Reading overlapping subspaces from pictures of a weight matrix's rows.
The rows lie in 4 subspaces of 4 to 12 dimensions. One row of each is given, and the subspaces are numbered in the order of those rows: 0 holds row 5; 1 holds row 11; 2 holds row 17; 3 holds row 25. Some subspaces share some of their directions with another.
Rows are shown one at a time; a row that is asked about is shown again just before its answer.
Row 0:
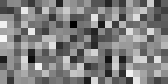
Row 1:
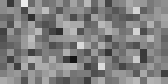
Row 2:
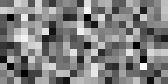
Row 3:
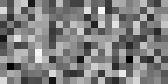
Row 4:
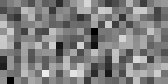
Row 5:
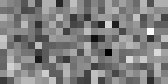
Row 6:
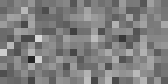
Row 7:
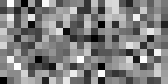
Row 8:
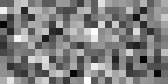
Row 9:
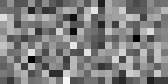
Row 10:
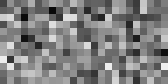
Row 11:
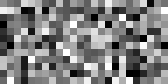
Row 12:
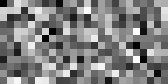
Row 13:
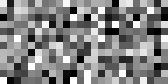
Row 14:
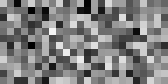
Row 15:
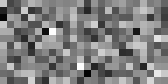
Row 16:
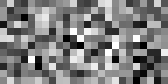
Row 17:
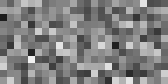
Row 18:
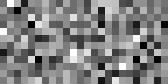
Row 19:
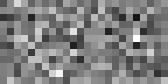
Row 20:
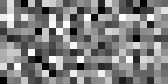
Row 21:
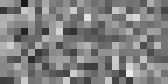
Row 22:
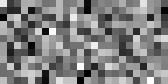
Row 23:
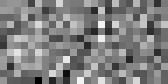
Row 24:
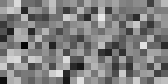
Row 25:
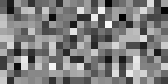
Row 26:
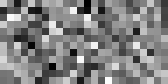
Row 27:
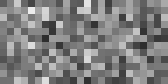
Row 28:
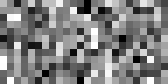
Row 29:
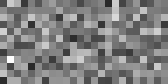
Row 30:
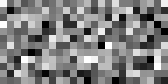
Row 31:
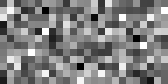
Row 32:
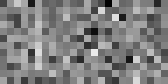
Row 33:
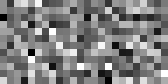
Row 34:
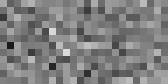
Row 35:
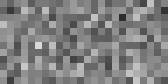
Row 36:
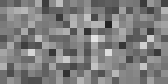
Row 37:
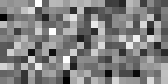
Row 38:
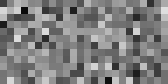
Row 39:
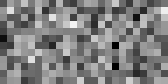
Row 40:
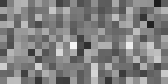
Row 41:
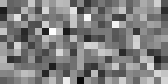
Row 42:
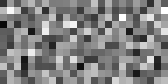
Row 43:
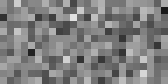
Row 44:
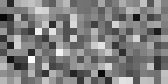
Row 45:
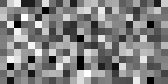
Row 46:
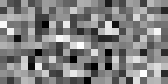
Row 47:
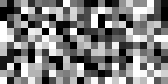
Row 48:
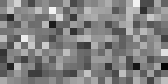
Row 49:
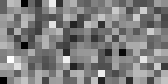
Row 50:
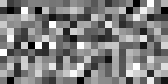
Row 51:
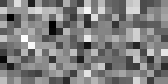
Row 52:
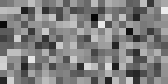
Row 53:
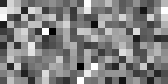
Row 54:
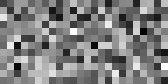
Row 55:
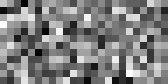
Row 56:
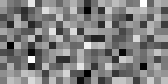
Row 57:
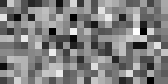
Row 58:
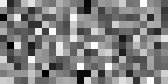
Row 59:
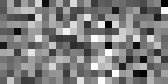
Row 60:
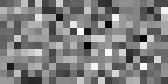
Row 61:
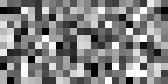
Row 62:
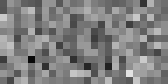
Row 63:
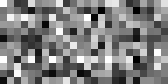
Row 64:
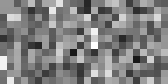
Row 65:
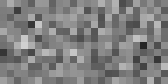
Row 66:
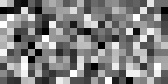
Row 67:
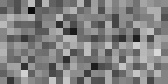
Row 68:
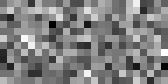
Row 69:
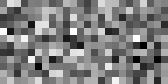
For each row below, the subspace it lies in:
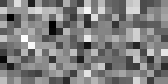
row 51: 3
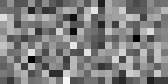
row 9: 0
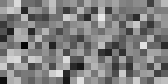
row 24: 0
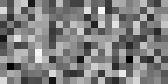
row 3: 0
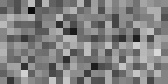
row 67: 0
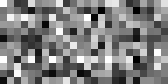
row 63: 1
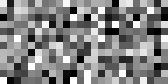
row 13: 0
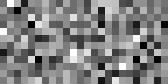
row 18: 0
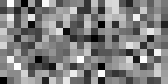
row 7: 0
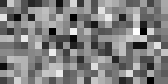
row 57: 0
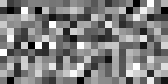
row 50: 3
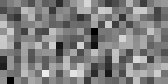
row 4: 2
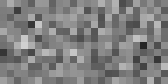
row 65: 0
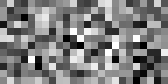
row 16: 0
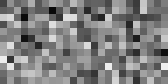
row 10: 3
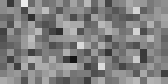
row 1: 0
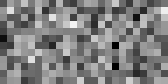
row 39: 0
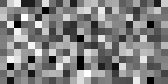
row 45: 0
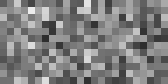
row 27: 1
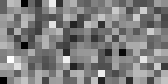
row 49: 0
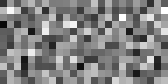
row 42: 1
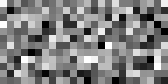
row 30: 1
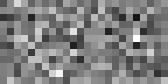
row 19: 0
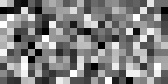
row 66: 1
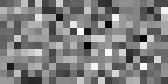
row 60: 0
